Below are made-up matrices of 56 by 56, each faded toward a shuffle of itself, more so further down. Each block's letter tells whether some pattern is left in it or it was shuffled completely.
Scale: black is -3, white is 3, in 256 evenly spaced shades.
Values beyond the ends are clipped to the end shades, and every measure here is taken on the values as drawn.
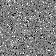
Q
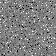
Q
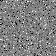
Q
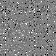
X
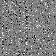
X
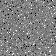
Q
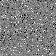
Q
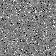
Q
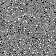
Q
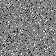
Q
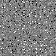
X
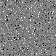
Q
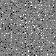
X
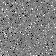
Q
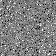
Q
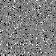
X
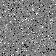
Q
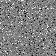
Q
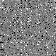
X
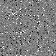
X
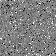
Q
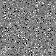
X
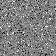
Q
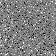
Q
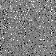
X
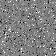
Q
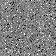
Q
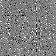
X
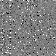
X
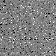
X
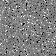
Q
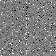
X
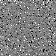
X
